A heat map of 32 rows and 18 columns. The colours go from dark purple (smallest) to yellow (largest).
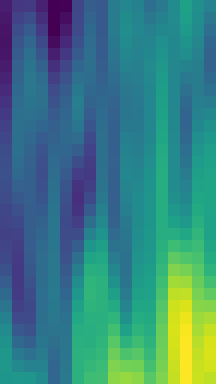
The field climbs toward the bottom right. Streaks run downward. No lone cell stands out from its neighbours. The bottom right is the ninth with the highest average.
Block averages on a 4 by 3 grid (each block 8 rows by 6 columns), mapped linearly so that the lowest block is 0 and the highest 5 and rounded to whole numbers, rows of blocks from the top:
0 1 2 | 1 1 2 | 1 2 3 | 1 4 5
